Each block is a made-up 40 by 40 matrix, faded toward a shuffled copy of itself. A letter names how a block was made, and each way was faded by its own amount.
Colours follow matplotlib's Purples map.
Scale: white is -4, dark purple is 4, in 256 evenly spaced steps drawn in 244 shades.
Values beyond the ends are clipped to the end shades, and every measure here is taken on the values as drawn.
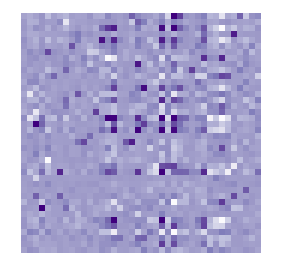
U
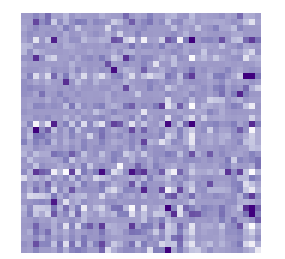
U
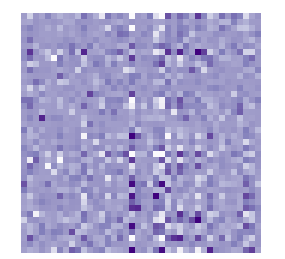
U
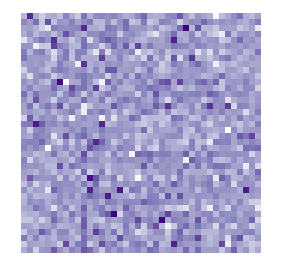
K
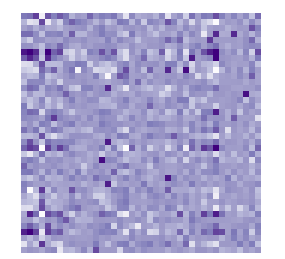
U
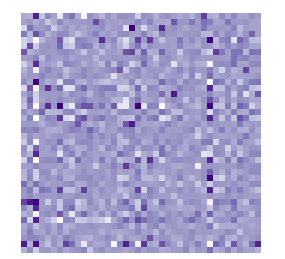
U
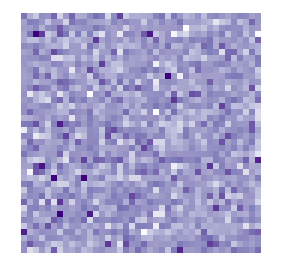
K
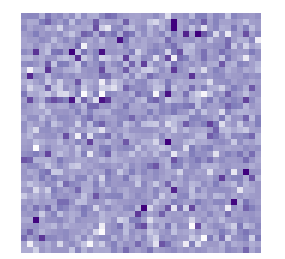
K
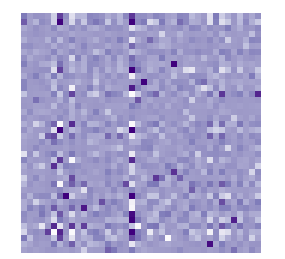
U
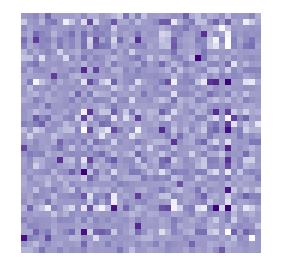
U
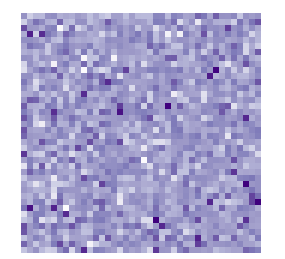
K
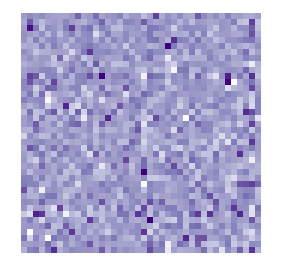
K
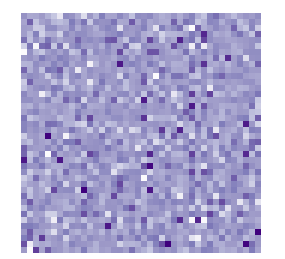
K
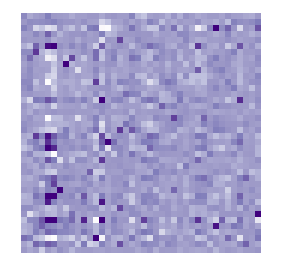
U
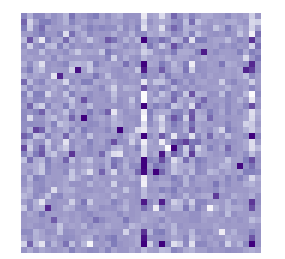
U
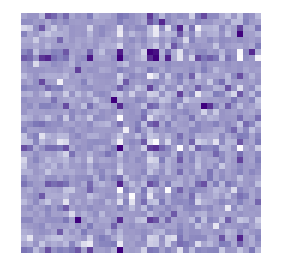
U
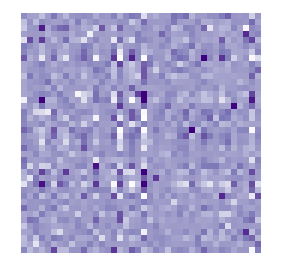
U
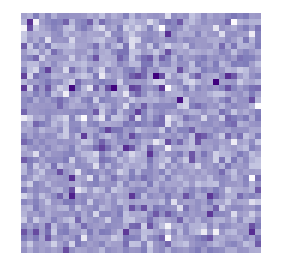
K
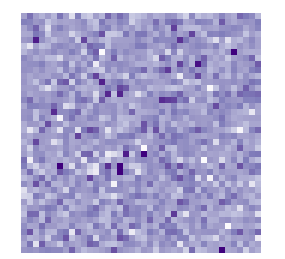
K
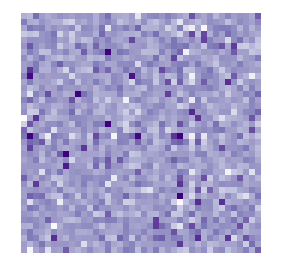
K
